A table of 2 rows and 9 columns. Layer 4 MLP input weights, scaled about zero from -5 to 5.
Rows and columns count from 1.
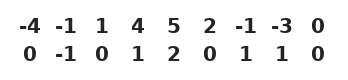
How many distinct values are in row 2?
4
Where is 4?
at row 1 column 4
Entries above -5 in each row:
9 9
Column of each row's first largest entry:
5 5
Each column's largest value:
0 -1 1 4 5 2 1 1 0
